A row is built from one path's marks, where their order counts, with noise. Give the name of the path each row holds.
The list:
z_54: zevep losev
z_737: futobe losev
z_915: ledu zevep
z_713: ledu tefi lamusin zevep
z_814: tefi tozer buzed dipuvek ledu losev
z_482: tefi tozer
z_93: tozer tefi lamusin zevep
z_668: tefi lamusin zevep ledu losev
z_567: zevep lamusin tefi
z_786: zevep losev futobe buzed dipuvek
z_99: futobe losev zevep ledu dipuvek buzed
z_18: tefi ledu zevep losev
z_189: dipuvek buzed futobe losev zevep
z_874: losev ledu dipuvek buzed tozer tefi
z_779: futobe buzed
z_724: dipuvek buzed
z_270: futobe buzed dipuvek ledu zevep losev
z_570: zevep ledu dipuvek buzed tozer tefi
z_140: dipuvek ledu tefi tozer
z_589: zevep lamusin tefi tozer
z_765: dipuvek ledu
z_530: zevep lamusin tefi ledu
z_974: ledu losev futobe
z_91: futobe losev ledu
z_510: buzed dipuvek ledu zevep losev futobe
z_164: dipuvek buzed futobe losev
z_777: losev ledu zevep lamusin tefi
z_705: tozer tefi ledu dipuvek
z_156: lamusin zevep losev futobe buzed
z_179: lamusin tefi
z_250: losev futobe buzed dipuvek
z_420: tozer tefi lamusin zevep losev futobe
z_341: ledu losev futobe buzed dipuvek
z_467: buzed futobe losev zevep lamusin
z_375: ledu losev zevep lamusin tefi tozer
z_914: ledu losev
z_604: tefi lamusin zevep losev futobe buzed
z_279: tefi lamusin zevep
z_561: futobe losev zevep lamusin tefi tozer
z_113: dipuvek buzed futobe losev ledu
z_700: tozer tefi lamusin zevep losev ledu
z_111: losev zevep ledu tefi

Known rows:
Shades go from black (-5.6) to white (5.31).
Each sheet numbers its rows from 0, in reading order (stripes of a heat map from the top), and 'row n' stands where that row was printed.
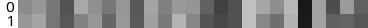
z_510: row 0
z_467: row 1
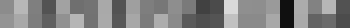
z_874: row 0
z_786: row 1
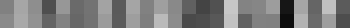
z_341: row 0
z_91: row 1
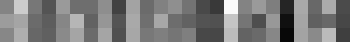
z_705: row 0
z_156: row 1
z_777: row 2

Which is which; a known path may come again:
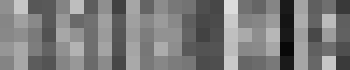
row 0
z_589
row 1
z_341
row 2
z_510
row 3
z_786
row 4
z_713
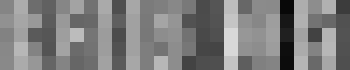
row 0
z_111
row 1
z_250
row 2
z_570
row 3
z_874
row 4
z_91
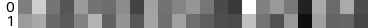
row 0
z_705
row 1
z_156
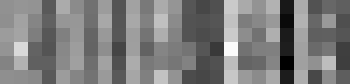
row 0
z_189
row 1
z_99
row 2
z_467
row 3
z_93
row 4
z_777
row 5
z_270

